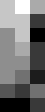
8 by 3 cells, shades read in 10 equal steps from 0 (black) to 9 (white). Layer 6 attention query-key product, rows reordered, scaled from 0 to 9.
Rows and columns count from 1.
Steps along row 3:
up down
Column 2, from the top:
9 7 7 6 5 4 2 0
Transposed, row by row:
7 7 5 5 5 5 3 0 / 9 7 7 6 5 4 2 0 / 6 2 0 2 2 1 4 2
